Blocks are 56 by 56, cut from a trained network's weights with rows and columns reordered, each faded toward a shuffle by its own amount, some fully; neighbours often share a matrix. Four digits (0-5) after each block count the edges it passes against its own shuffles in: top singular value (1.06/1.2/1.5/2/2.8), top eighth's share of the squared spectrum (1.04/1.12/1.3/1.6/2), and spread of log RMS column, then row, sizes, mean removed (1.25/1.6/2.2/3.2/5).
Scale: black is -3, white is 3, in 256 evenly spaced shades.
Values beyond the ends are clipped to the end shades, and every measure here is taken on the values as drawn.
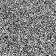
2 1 0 0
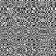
4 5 2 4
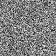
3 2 0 0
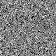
2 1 0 0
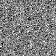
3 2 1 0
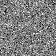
0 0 0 0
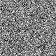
0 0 0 0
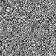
3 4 0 2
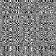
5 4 3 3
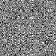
4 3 2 2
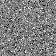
1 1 0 0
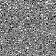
3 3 1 1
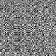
4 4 2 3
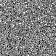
0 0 0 0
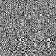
4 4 2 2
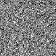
3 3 1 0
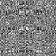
4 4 2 2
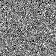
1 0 0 0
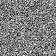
0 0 0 0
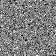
0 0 0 0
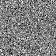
0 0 0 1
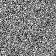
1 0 0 0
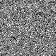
1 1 0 0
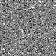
3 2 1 1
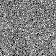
2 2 0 0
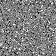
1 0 0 0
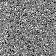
1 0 0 0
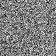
0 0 0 0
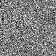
2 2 0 0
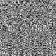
4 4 0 2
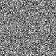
3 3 1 1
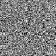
3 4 1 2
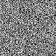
3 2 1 0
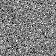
0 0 0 0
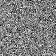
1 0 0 0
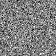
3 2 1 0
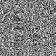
3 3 2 1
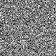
3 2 1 0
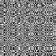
4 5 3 3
